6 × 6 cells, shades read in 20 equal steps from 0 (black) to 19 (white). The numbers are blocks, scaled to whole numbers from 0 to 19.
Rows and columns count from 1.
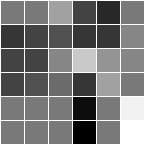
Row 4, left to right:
5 6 8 4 12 9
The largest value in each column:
9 9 12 15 12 19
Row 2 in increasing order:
4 4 4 5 6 10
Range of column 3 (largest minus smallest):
6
